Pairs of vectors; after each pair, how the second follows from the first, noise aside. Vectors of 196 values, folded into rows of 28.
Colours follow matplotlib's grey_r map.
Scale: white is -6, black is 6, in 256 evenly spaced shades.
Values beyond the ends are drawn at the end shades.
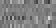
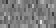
shuffled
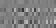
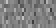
shuffled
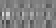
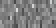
shuffled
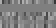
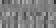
copied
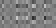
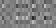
copied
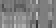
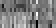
scaled up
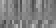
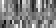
scaled up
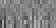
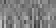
negated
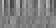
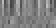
copied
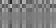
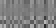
reversed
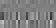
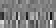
scaled up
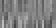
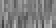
negated
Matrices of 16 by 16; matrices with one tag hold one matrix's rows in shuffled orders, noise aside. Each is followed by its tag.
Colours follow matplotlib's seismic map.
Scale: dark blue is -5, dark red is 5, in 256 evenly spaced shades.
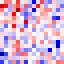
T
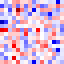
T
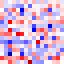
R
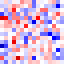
T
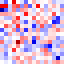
T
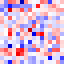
R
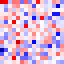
T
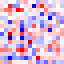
R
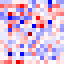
R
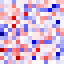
T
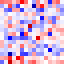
R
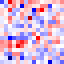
R
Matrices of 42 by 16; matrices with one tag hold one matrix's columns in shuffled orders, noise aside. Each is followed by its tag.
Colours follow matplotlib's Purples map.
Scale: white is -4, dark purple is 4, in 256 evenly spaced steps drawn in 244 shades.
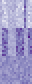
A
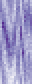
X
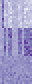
A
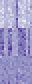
A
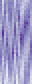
X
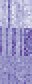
A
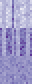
A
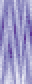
X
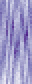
X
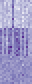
A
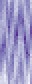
X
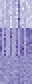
A
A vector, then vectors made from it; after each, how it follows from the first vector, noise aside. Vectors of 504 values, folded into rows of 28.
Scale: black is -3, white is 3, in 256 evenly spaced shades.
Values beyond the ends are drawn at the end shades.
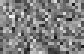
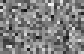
wrapped around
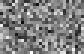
wrapped around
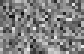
negated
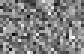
reversed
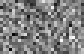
reversed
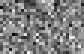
reversed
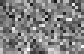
negated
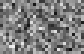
wrapped around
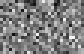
reversed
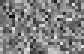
negated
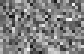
negated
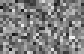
reversed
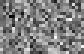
negated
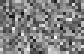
negated
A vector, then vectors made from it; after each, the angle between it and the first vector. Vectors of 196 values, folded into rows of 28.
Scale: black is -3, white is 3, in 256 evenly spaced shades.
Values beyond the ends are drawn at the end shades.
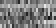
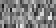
partly opposed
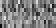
partly opposed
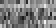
nearly parallel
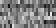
nearly opposite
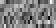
partly aligned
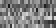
nearly opposite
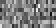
partly aligned
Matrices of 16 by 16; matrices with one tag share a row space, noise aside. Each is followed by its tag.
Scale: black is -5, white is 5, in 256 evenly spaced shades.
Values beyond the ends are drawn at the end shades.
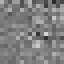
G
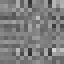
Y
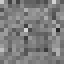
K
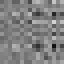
G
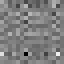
K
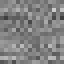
Y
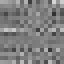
Y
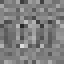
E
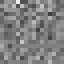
E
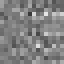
G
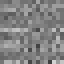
Y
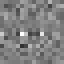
E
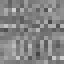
Y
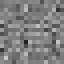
K
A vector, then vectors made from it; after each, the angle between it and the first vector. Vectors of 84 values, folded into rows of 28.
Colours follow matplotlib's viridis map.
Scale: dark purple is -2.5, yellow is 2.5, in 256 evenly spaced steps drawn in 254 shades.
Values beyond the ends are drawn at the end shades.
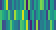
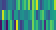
orthogonal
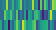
orthogonal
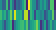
partly aligned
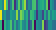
partly aligned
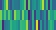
nearly parallel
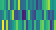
partly opposed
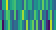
partly aligned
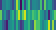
orthogonal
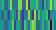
partly opposed
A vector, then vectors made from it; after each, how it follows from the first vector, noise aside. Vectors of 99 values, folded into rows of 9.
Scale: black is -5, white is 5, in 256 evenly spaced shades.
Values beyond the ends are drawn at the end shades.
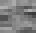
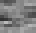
reversed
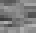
reversed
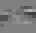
partly zeroed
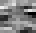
scaled up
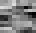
scaled up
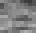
wrapped around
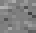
partly zeroed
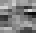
scaled up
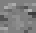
partly zeroed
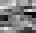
scaled up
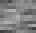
wrapped around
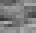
reversed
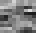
scaled up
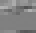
partly zeroed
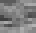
reversed
